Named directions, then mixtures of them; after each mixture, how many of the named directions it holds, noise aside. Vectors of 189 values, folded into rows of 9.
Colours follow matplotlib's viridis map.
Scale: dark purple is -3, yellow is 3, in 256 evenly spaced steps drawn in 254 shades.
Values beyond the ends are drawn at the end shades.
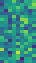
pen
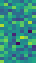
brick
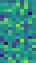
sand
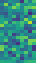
three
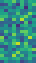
three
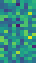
two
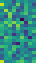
three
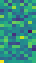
one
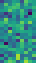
two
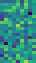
one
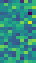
three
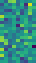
three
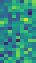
two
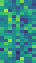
one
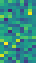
three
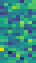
three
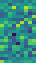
two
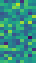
two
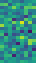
two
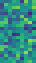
three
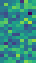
three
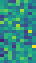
three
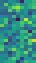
three
